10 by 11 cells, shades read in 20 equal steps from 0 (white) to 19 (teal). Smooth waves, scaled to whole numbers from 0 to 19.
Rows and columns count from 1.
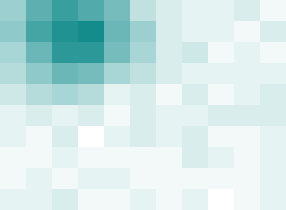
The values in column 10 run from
1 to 3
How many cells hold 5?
2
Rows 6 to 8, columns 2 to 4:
3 2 3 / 1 3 0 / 1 2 1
